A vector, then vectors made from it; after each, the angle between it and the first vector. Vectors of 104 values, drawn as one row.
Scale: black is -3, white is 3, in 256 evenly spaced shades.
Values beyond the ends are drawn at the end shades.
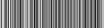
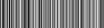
nearly opposite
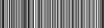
nearly opposite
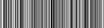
partly aligned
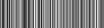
nearly opposite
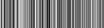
orthogonal
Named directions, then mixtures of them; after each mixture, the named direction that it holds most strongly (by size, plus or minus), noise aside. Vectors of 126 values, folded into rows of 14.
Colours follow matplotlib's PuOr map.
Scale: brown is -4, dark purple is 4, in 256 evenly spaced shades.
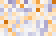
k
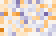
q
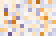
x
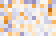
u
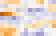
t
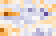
t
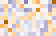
k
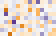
x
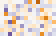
x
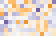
k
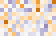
k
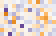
x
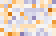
u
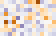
x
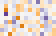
x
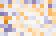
u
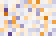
x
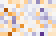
x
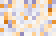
u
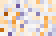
x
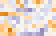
t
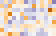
u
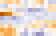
t
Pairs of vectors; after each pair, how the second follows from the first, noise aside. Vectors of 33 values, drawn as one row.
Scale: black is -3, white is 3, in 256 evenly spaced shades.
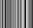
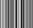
shuffled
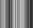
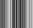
negated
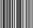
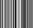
negated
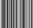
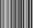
shuffled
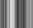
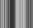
negated
